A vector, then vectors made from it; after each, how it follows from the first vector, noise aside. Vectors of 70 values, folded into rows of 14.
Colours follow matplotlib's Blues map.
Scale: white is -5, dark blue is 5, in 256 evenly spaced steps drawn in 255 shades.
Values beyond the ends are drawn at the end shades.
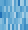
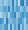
negated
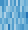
reversed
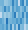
negated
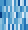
scaled up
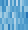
reversed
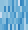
negated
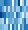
scaled up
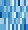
scaled up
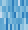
negated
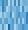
reversed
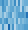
reversed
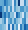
scaled up
